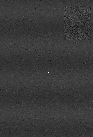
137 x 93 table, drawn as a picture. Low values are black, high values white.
In the top right lies a patch that is rougher than the rest. No row or column stands out. Stripes running across repeat 4 times from top to bottom. There is no overall slope. Overall the values sit about 20% of the way up the scale.
